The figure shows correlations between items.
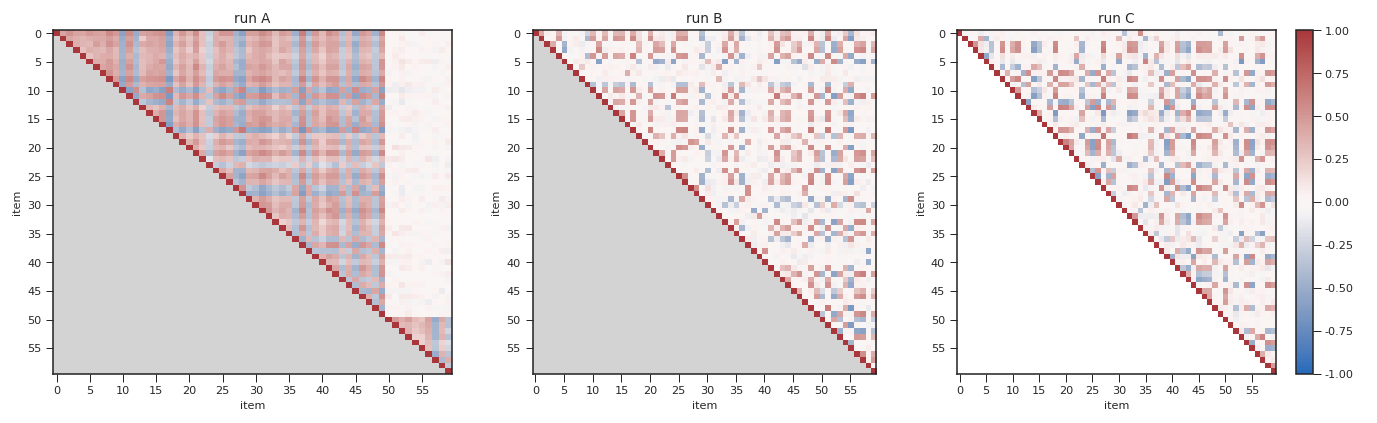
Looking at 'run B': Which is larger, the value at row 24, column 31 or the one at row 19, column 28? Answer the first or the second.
the second
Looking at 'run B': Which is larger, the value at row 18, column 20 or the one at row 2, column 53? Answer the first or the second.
the second
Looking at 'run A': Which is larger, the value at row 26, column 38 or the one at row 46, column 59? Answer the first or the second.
the second
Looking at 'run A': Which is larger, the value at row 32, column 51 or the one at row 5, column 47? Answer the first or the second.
the second
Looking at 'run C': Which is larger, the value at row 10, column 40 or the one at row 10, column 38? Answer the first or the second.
the second
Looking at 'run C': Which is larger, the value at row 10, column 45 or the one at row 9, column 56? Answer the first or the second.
the first
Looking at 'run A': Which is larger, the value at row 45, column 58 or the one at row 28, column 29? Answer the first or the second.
the first
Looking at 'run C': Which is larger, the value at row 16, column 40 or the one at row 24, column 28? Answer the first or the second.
the second
